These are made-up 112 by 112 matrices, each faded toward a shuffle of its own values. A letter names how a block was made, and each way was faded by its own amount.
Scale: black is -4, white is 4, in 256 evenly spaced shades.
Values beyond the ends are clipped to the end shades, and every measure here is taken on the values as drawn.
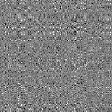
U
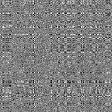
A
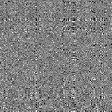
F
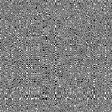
F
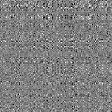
U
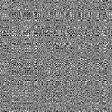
A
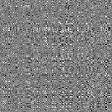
U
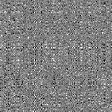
F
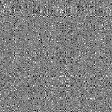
F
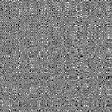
U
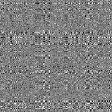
A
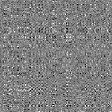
U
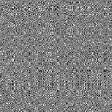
U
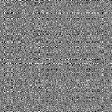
A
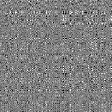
U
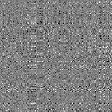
U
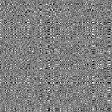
A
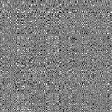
U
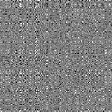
U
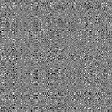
U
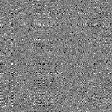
F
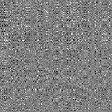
U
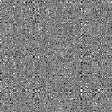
F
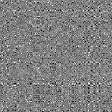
F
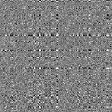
A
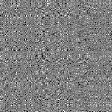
U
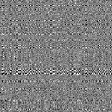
A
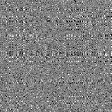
F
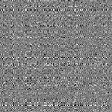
A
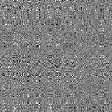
U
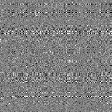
A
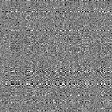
A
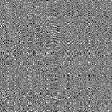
U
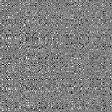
U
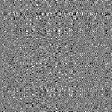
U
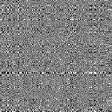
A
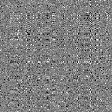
F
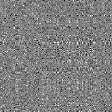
F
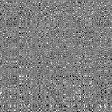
U
